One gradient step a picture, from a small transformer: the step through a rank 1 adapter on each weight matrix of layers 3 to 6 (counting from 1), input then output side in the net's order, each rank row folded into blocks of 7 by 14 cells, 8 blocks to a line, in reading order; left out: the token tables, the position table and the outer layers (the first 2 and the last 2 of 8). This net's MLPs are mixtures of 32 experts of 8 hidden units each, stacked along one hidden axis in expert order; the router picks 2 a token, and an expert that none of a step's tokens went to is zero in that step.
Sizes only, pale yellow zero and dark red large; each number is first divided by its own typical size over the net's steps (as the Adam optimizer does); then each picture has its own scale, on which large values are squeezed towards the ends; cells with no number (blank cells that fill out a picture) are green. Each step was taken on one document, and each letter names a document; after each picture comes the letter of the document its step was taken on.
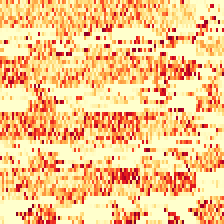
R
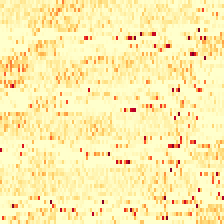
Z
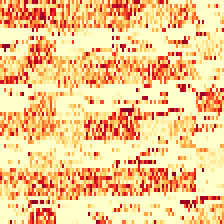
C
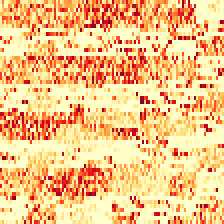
R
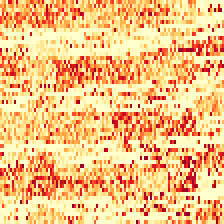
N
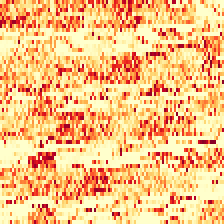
N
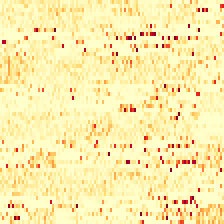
Z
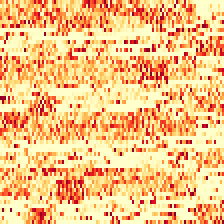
R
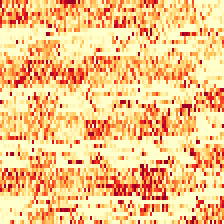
C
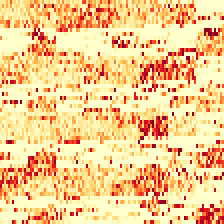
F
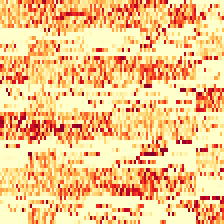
C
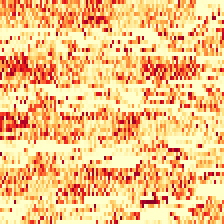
R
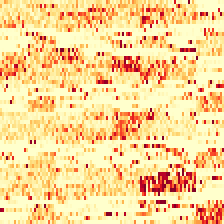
F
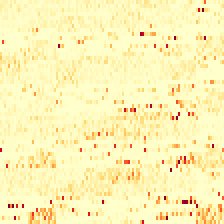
Z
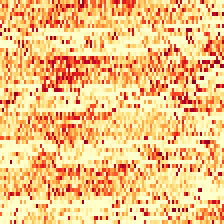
N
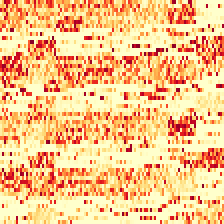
N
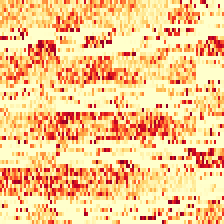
N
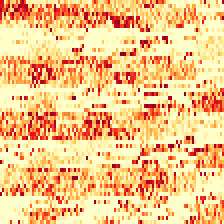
C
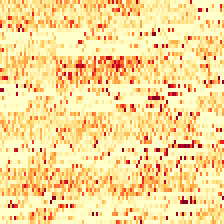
Z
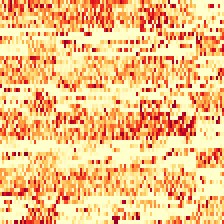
R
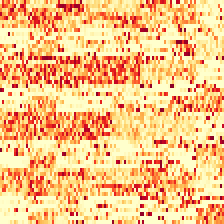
C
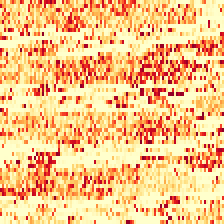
N
